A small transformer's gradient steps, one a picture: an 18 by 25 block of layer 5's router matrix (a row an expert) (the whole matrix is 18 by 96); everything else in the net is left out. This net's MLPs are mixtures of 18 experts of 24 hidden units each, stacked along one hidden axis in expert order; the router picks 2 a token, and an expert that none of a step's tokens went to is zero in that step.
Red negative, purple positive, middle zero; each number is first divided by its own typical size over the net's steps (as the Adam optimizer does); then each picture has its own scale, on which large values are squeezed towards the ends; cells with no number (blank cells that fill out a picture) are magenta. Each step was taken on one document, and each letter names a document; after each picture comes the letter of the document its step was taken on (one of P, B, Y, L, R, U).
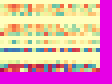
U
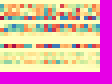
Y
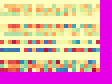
U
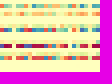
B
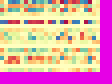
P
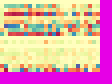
U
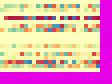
Y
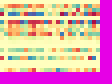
P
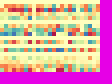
U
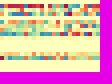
P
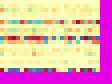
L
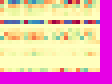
L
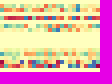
Y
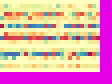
P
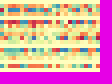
P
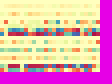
U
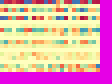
B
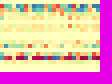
B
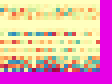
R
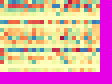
P
